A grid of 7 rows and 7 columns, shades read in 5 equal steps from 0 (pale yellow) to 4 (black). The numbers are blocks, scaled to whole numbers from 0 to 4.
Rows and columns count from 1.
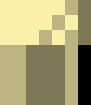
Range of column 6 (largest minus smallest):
1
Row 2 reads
0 0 0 0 1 0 2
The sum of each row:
3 3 4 13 13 13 13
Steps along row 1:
same same same same up up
